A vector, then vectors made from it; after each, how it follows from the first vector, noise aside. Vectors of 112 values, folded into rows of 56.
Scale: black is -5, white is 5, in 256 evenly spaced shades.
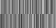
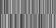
wrapped around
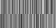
copied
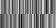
scaled up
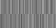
shrunk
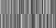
sign-scrambled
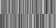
copied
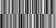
scaled up
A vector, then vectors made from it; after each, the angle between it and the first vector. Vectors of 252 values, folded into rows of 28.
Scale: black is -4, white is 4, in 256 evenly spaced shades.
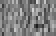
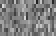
partly opposed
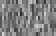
nearly opposite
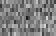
orthogonal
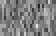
partly opposed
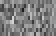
orthogonal
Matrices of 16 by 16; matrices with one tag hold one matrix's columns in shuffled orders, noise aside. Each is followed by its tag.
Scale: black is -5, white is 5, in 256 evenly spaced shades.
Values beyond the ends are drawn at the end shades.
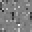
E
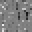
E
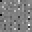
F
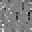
E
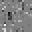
E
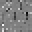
E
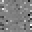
F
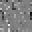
E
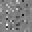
F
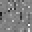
E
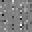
F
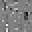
E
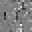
E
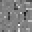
E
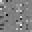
F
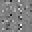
F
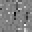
E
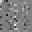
F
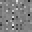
F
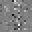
F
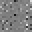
F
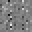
F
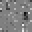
E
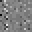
F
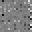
F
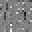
E
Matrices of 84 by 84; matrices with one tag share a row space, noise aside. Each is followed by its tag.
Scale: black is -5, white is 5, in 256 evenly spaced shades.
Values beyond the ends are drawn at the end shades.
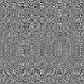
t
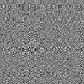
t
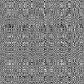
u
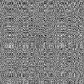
u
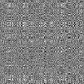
u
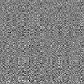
t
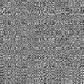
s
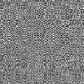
s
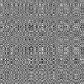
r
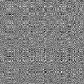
u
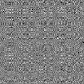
u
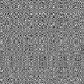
r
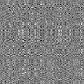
t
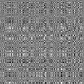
u
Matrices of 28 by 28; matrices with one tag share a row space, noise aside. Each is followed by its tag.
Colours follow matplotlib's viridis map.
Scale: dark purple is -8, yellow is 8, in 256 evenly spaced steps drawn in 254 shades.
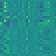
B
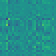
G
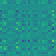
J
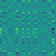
J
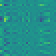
B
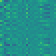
B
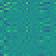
B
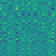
J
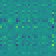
J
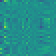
B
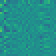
B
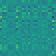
J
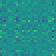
J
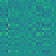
G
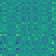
J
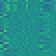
B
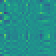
B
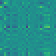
B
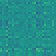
G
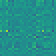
G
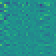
B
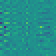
B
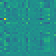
B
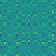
J
